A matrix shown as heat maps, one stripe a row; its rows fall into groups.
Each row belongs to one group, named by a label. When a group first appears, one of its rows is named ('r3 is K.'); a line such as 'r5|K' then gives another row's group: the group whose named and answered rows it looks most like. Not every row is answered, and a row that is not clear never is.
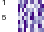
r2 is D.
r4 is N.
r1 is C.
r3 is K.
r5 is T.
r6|N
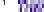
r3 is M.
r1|N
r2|M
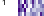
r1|N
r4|D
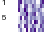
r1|D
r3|N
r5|M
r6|M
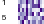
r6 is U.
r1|C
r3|K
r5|D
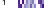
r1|K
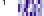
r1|C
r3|N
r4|T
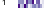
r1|C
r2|N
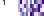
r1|M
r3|C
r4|T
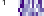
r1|U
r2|U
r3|K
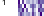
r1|K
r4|U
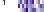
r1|C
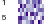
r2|M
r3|K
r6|C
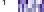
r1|D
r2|K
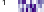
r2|T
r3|T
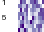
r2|C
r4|K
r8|N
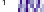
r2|C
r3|D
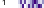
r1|M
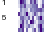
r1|M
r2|M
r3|M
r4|D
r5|U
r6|T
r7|U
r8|K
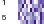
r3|M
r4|K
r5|D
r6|T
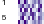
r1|N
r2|U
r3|C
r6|N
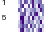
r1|C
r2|U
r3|D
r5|U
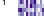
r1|T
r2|T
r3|D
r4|T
